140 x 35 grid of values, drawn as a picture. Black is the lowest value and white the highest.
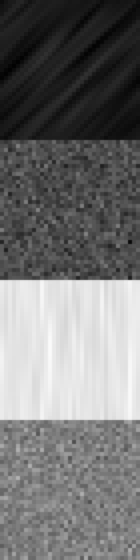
The table splits into 4 rows of 1 panel. Panel 1,1: very low, slanting up to the right, faint in contrast. Panel 2,1: low, fine-grained. Panel 3,1: very high, streaked downward, faint in contrast. Panel 4,1: middling, fine-grained.
